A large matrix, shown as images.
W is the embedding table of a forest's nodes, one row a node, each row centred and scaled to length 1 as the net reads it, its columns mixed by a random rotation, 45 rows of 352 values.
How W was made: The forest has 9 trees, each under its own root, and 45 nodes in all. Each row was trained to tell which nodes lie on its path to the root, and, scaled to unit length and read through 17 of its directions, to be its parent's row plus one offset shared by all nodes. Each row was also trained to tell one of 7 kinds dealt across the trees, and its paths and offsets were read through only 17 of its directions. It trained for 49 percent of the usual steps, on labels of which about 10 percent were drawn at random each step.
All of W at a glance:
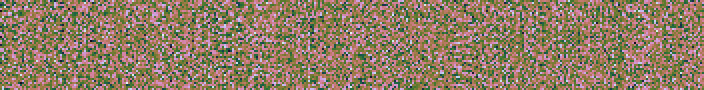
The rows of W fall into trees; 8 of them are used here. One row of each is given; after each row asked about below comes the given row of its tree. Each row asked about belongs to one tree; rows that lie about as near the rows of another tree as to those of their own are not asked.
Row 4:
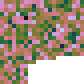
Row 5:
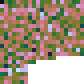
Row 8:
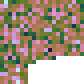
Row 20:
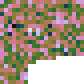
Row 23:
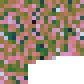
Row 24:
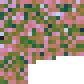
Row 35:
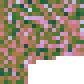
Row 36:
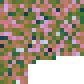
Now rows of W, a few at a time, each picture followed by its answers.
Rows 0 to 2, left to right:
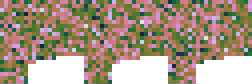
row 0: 23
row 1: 20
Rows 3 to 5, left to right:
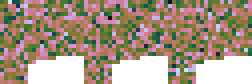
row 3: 4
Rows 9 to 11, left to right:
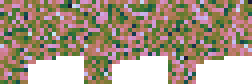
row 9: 23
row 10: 24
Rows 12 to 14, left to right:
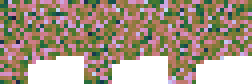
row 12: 23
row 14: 20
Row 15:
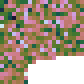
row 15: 20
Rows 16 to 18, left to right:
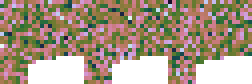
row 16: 23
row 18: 8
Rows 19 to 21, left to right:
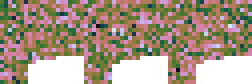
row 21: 36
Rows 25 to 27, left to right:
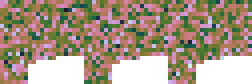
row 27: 5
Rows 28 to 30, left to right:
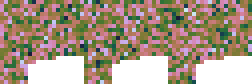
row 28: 5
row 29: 5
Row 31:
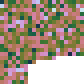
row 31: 4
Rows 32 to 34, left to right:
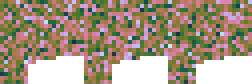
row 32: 35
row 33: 4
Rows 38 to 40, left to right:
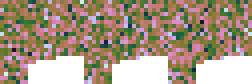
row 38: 23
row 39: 5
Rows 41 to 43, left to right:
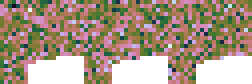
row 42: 36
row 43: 24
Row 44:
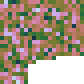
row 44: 8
